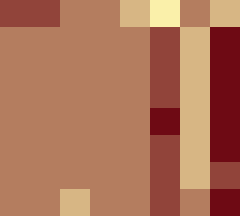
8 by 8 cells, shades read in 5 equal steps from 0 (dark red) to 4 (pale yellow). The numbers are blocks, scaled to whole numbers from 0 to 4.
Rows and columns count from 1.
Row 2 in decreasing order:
3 2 2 2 2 2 1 0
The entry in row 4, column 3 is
2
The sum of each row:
18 14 14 14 13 14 15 14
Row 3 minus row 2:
0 0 0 0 0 0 0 0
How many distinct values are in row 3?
4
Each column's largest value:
2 2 3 2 3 4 3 3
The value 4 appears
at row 1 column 6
